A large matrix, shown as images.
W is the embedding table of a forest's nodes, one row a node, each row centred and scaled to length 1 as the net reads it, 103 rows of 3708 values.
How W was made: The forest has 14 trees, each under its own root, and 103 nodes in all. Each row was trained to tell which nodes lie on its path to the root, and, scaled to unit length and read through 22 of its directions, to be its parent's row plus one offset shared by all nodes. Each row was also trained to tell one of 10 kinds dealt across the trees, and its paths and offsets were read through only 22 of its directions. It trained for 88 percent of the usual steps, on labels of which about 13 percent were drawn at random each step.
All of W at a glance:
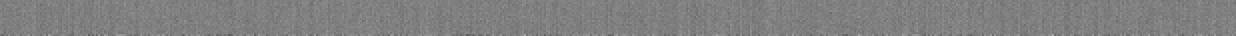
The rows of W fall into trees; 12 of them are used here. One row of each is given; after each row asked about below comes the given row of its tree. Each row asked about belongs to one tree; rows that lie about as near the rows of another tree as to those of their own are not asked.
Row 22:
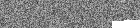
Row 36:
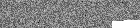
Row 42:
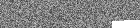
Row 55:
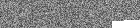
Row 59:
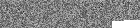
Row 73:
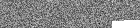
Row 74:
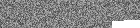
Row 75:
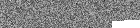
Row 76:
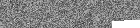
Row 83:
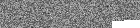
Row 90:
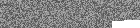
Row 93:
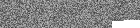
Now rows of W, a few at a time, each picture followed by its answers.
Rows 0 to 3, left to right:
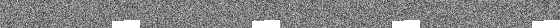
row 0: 83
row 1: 73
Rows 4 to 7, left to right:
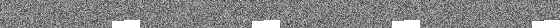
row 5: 42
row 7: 83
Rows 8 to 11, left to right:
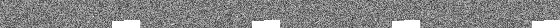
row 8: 93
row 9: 76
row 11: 36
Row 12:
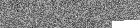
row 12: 36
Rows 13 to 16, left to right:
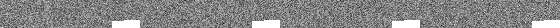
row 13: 36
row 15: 42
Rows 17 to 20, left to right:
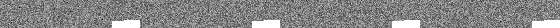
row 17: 36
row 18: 83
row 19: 22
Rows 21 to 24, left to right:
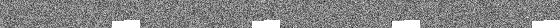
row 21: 75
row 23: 73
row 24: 55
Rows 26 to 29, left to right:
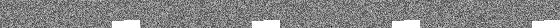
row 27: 83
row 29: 75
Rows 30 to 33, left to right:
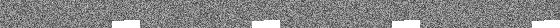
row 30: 75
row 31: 36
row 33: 76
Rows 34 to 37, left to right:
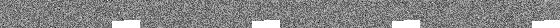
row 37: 59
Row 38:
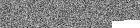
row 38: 83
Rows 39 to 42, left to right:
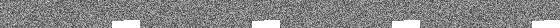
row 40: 75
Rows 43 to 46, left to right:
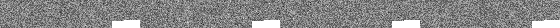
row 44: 93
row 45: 75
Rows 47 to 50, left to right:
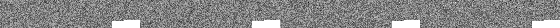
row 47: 83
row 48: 42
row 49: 36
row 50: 73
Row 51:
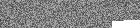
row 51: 74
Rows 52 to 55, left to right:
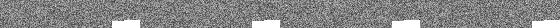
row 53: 83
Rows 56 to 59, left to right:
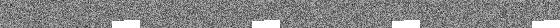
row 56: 83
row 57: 59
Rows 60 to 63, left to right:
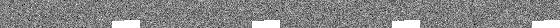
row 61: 93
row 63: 42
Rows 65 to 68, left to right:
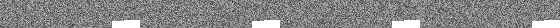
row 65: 42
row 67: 42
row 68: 73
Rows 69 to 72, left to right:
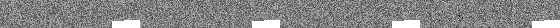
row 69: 59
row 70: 76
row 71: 42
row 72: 76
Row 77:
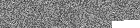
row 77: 36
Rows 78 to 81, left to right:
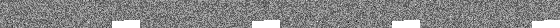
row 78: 73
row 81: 36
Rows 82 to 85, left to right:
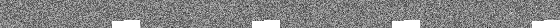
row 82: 22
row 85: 36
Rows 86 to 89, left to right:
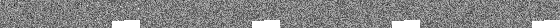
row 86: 42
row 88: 76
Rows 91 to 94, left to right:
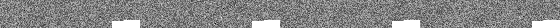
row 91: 83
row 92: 42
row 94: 75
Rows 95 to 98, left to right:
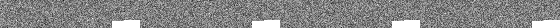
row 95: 73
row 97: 22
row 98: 73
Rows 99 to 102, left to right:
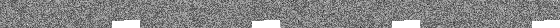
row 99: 73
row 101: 75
